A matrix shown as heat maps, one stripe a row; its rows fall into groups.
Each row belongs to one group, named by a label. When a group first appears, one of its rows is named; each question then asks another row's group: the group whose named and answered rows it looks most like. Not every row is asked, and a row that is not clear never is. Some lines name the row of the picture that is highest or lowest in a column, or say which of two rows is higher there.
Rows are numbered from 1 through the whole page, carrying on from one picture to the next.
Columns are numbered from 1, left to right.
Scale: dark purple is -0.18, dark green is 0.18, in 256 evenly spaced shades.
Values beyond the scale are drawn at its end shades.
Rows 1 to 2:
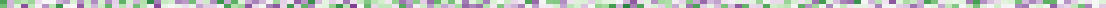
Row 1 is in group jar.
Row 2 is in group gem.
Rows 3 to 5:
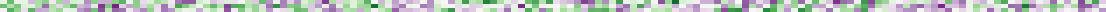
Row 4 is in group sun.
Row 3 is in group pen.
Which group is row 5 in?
sun
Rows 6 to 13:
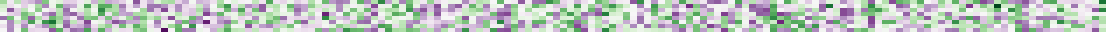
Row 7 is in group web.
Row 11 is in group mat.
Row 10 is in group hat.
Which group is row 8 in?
web
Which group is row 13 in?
web
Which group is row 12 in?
gem
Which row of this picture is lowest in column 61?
8
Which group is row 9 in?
web
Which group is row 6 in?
jar
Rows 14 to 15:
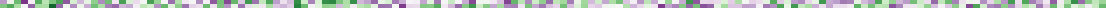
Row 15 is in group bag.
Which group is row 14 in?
hat
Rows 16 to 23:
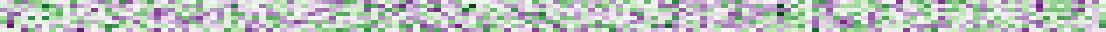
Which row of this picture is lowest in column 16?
17
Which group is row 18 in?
mat
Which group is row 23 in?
gem
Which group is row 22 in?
web
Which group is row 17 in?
bag
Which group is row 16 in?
mat
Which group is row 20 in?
mat
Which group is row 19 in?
gem
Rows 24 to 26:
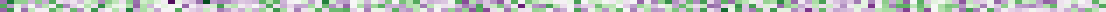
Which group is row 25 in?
jar
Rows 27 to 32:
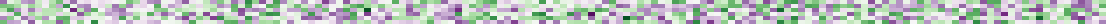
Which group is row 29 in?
bag
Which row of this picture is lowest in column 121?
29
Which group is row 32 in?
bag
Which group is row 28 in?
sun
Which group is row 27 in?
pen
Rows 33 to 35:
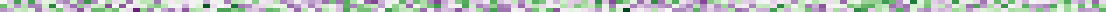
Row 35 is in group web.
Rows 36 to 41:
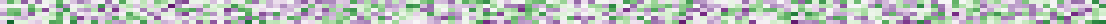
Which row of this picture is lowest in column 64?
40
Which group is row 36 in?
pen
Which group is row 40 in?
gem
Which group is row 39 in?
pen
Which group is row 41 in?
hat
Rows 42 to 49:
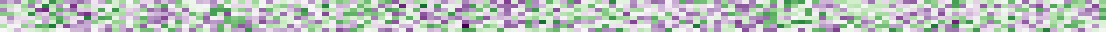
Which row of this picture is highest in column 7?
43
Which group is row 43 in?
bag
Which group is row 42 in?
gem
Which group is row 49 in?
pen
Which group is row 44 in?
web
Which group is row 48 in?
bag
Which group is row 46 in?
web
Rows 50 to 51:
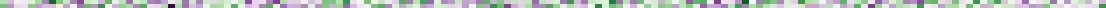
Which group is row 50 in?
gem
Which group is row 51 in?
jar
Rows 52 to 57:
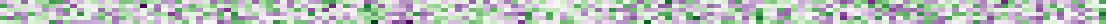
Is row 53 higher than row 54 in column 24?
Yes
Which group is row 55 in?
jar
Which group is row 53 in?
bag
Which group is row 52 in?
hat
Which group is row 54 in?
sun
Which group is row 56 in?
jar
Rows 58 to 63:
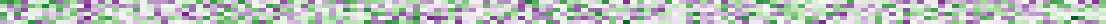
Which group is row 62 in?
gem
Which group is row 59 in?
mat
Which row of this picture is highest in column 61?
59
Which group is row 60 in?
gem
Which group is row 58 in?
sun
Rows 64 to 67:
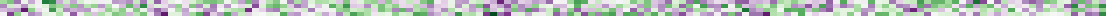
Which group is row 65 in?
hat
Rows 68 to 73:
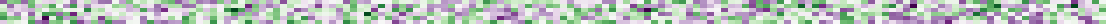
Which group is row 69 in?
gem
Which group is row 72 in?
sun
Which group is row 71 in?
bag
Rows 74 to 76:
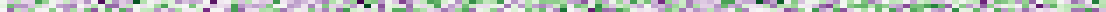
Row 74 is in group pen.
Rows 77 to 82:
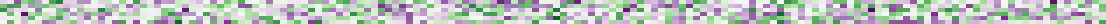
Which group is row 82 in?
sun
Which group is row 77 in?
gem
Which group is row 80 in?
pen
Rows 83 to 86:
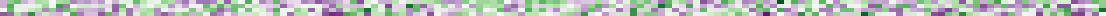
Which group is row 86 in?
mat
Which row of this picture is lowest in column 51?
84
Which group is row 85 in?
sun
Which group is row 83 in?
pen
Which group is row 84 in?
jar
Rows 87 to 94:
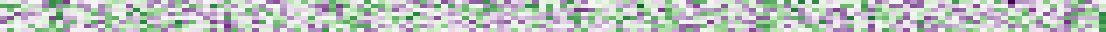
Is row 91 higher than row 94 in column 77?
No
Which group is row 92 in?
hat
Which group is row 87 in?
gem
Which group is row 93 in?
sun
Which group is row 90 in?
hat
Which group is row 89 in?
pen
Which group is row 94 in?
hat
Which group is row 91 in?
web
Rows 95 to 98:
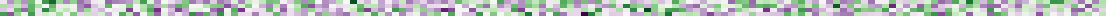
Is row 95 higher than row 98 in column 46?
Yes
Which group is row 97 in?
mat
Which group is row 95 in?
mat
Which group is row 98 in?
jar
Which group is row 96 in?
sun
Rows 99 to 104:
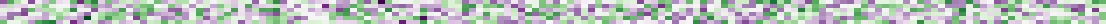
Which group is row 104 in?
bag
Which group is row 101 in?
mat
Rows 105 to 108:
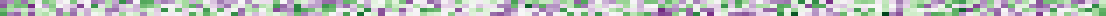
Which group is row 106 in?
hat
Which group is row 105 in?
mat
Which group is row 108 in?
bag
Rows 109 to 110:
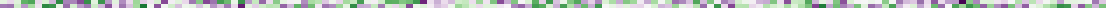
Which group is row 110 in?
mat
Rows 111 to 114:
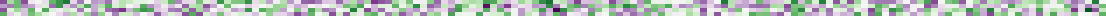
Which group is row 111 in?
pen
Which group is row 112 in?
web
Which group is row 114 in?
jar
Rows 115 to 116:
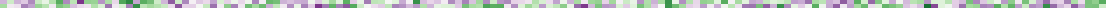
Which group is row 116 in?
pen
